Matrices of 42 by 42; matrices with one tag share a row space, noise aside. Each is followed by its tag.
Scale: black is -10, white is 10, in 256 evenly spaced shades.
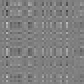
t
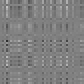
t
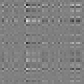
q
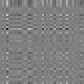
t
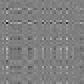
t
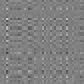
t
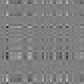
t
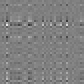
t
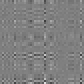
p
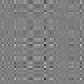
p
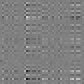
q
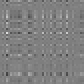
t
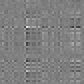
q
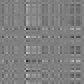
q
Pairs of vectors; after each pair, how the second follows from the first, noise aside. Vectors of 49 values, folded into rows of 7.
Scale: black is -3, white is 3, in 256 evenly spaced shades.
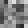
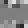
partly zeroed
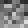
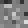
partly zeroed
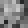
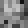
copied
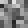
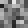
copied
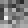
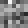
wrapped around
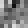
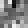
copied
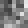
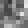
copied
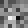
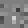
partly zeroed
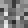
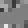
partly zeroed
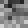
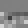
partly zeroed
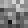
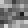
wrapped around
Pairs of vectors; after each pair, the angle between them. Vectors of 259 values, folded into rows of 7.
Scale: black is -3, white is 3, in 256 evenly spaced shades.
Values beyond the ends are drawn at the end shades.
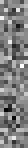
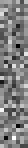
partly aligned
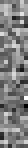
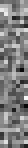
nearly parallel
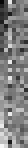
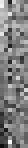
nearly opposite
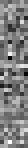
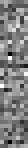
nearly opposite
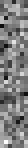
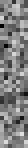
nearly parallel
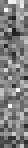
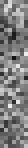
partly aligned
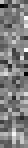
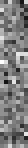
partly opposed
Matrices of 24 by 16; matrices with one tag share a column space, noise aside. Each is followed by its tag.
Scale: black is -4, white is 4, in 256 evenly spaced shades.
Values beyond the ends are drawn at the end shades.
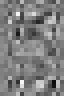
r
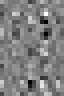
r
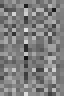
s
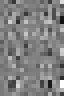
r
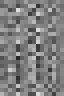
s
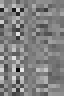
s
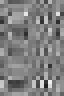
r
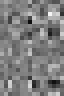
r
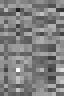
s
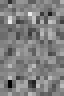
r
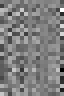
s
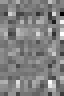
r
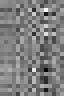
s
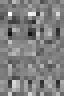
r
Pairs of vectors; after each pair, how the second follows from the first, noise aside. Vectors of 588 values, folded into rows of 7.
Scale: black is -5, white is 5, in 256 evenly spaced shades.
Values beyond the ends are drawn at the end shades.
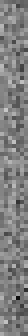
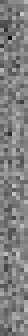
reversed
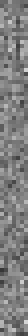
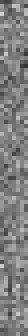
reversed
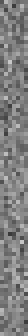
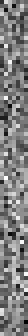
scaled up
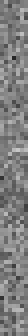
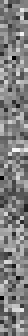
scaled up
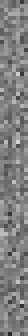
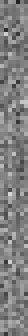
reversed
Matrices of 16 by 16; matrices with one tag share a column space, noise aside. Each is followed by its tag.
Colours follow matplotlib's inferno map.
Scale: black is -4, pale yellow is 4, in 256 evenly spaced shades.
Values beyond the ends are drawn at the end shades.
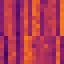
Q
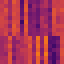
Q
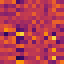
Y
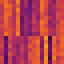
Q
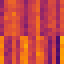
Q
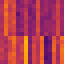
Q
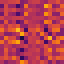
Y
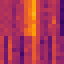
Q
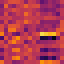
Y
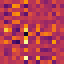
Y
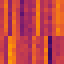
Q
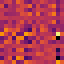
Y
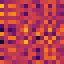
Y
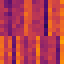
Q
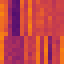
Q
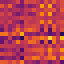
Y
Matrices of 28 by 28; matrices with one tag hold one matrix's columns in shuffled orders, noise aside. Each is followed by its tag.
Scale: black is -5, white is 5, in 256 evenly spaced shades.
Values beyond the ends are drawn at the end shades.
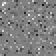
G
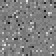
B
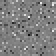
G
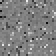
B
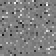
G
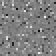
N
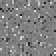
N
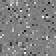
N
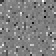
B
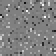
N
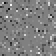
N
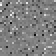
G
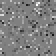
G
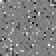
B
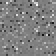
G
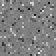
N
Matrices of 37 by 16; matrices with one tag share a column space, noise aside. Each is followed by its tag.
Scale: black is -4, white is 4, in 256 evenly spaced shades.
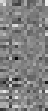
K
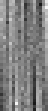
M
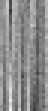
M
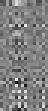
K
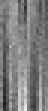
M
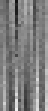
M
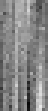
M
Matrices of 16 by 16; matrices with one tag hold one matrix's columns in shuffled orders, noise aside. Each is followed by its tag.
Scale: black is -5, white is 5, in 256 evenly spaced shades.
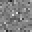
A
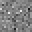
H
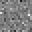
A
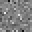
A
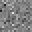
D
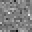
A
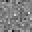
A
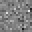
H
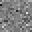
D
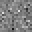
H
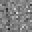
H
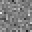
A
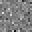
A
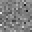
D
